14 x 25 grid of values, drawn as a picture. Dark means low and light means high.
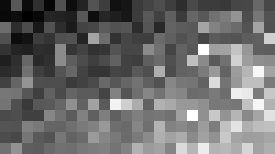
There are no regular stripes. There is an overall slope up to the bottom right. No row or column stands out. The ninth with the lowest average is the top left. The ninth with the highest average is the bottom right.
